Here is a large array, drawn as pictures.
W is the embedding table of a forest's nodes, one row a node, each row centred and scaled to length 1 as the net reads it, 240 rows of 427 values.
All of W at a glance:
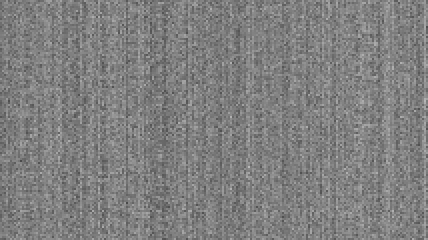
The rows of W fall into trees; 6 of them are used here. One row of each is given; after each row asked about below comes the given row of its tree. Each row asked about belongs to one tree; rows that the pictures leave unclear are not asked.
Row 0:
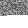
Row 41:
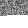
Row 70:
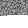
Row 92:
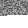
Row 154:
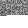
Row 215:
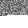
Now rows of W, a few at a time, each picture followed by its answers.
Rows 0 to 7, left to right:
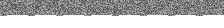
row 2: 70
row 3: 70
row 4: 154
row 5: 215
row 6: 215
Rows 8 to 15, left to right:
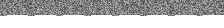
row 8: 92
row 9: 41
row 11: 41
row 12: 0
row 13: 41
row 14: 154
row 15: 92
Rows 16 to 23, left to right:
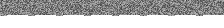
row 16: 70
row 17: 70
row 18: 0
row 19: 215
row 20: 215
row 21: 92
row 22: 70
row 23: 92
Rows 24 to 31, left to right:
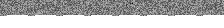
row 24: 41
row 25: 0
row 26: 41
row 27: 70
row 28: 70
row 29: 92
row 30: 70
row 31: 0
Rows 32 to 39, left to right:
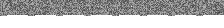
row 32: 0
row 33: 70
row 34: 41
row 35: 41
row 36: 41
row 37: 215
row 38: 92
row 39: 0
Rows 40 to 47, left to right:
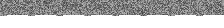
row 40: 70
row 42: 0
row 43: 0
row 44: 0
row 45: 154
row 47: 0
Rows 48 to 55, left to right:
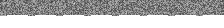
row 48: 70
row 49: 41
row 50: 0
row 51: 41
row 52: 0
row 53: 215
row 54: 70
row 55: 92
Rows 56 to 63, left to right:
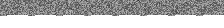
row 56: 70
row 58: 0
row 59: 92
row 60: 0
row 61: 215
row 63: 215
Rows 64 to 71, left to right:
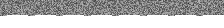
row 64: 41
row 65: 215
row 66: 41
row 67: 41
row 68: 41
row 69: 70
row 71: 154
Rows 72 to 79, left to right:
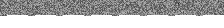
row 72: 41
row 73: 215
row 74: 92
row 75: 215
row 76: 0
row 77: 0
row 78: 0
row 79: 92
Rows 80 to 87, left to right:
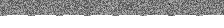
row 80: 41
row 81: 41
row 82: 215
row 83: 41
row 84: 0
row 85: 41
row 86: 154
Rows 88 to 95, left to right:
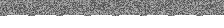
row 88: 0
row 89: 215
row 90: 215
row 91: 0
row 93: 215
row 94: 41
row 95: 0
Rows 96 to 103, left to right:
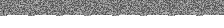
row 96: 70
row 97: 92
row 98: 215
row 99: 70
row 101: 70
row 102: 70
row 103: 215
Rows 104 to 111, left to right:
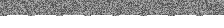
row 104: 92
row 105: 92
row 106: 215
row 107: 70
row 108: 215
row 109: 154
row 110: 41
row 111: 0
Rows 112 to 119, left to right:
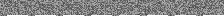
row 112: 92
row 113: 0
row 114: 0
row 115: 215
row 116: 215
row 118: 92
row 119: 41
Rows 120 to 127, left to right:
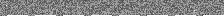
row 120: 215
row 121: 41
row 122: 41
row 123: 215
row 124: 0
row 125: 70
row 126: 70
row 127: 70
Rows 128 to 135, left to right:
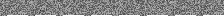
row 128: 215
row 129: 215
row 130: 92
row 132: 70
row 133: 41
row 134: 215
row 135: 215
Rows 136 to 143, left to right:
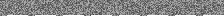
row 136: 215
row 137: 0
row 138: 41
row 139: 70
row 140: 0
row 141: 215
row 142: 215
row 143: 215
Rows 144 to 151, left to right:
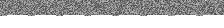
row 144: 215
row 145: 92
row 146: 215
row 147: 0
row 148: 215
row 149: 70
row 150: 70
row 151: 92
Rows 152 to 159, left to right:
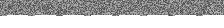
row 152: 215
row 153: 0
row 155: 70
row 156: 215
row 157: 70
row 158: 154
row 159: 215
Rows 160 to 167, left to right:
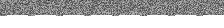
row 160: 154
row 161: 41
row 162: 41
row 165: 41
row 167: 154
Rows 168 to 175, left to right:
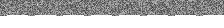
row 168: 41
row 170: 0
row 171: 41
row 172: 0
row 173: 0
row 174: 92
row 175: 41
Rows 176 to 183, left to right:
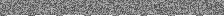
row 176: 154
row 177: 154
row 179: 70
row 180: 70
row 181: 0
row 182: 41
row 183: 0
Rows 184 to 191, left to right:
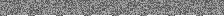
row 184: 70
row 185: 154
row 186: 41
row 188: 215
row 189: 215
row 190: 70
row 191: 41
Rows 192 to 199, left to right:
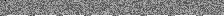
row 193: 41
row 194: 0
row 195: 215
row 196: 92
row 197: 0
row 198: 41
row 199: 70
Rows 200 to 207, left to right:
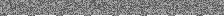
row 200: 0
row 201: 41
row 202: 215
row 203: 0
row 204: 215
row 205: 41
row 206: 215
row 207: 215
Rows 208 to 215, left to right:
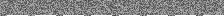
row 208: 215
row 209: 41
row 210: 92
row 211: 92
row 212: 41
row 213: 41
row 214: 41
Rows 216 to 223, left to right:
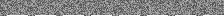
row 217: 41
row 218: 92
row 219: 70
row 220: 70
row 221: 41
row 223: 215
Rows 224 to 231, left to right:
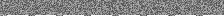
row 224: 70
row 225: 215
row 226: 70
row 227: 92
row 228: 41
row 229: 70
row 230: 215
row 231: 41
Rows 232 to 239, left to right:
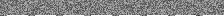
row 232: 41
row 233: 215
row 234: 0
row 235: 70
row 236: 0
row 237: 41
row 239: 92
